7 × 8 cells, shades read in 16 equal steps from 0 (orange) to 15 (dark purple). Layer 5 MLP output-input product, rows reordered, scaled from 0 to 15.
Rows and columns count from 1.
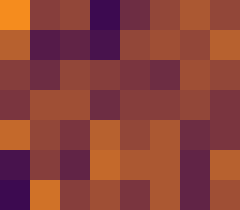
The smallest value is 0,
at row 1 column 1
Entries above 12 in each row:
1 2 0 0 0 1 1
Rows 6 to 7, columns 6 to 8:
6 12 5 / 6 12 7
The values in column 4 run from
4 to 15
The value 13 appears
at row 2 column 2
